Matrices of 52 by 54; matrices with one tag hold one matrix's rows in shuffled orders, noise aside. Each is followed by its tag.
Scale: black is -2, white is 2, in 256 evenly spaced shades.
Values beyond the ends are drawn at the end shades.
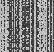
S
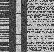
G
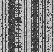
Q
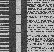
G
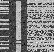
G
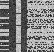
G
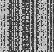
S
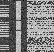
G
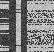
G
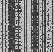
Q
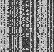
S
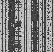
Q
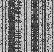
Q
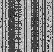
Q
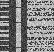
G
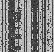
Q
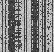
Q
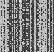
S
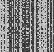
S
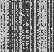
S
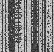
Q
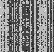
S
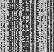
S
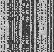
S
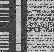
G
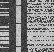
G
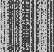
S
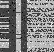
G
